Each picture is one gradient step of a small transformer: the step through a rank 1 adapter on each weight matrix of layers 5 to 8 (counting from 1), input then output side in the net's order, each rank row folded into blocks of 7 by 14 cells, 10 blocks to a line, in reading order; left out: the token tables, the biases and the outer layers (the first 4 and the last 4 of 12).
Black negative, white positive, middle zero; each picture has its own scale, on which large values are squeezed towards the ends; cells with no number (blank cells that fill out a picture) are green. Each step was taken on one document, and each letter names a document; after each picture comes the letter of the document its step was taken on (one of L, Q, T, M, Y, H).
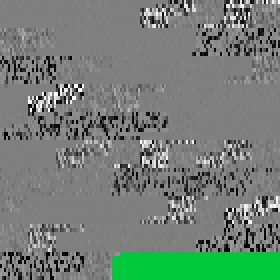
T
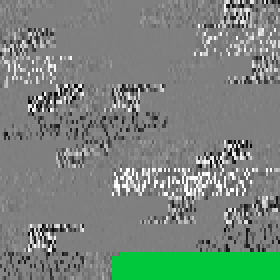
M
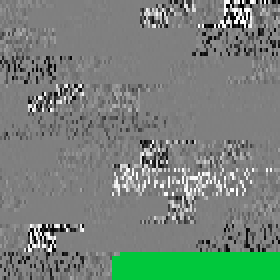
M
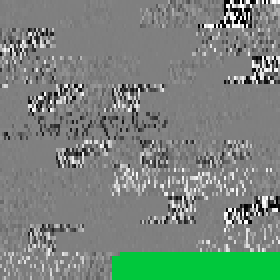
M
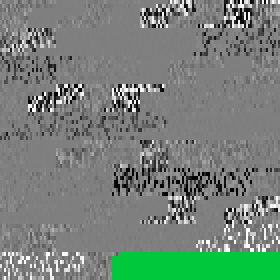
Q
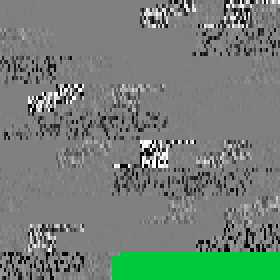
T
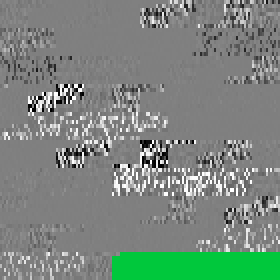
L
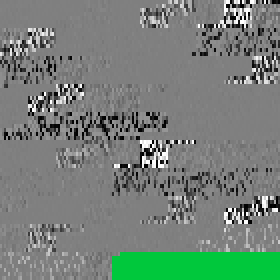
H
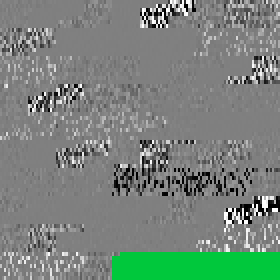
Q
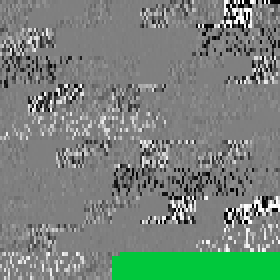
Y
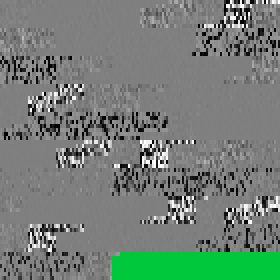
T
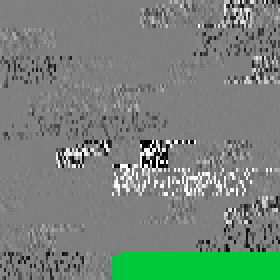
M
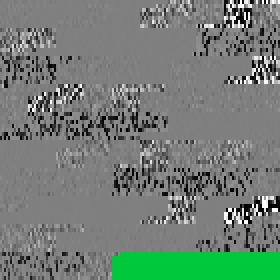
Q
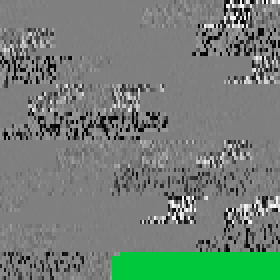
T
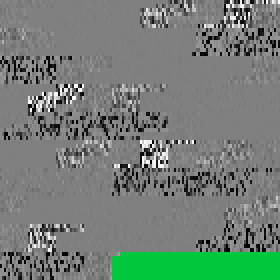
T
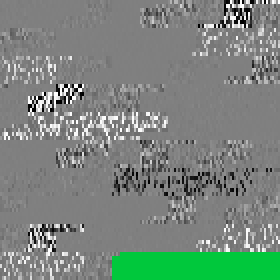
L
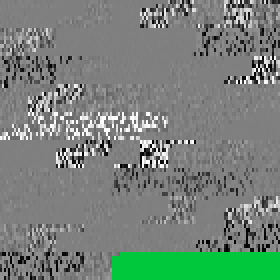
Y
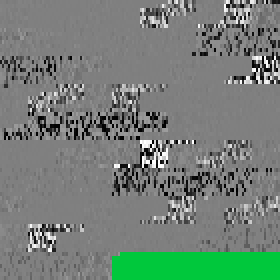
H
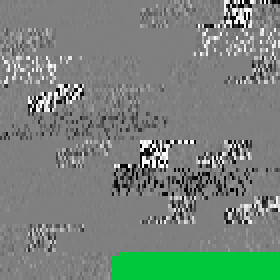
Y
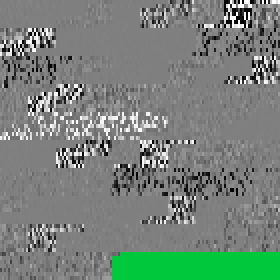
Y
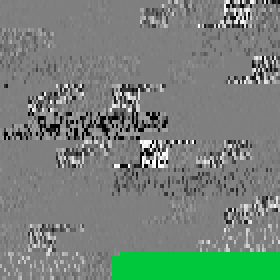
H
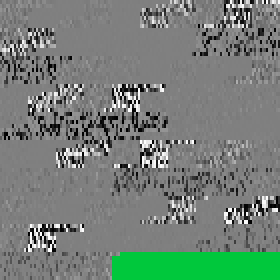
M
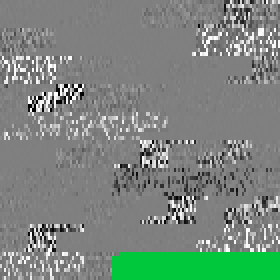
L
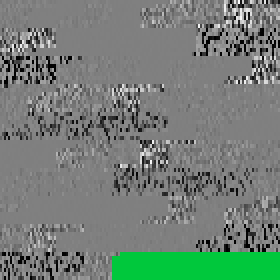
Q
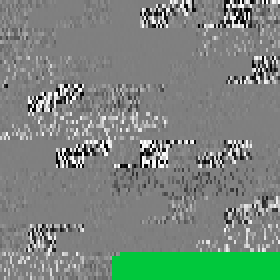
L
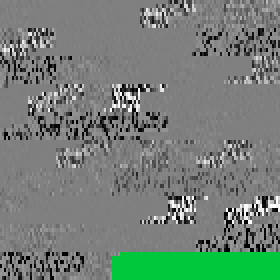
T
